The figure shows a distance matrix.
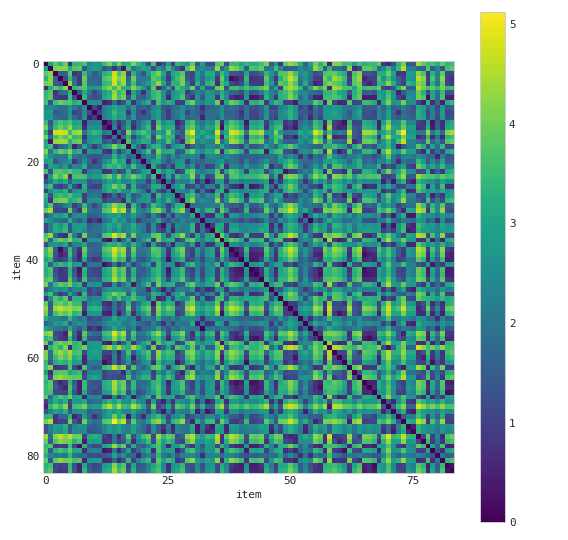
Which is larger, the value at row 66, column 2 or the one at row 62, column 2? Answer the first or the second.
the first
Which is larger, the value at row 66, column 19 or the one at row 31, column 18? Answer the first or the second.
the second
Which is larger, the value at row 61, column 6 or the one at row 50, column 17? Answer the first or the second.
the second
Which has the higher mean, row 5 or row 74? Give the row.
5
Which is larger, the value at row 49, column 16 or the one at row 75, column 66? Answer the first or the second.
the second
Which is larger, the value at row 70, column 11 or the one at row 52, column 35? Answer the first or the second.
the first
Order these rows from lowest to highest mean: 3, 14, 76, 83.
83, 3, 76, 14
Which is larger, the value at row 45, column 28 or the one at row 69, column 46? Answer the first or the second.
the first
